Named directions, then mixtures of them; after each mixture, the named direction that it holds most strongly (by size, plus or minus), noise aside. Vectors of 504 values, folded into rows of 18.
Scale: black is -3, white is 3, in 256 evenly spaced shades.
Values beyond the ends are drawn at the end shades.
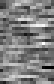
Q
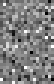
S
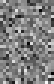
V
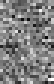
V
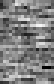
Q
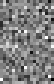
S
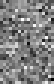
V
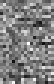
V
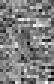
V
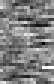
Q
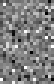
S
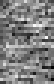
Q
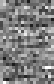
Q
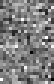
S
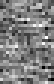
Q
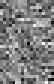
V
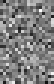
V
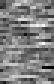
Q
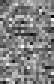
V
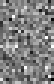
S
